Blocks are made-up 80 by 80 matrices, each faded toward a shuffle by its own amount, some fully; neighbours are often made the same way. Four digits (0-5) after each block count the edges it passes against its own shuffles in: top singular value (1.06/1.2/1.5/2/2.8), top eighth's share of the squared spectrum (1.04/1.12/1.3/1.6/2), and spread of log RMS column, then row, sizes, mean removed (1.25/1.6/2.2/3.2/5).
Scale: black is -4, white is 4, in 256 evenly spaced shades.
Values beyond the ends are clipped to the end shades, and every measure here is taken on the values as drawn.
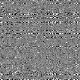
4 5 2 3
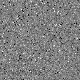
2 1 0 0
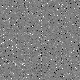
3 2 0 0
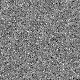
0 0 1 0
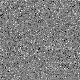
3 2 0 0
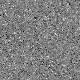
0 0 0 0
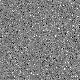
1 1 0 0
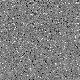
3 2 0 0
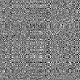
5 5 3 3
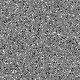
0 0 0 0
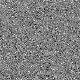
3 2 0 0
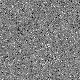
1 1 0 0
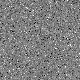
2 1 0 0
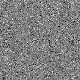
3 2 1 0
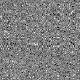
4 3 2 2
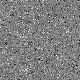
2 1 0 0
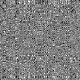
4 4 2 2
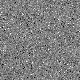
3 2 1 0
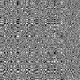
5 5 3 3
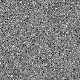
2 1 0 0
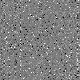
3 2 1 0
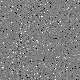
1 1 0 0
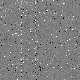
3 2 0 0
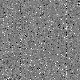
2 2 1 0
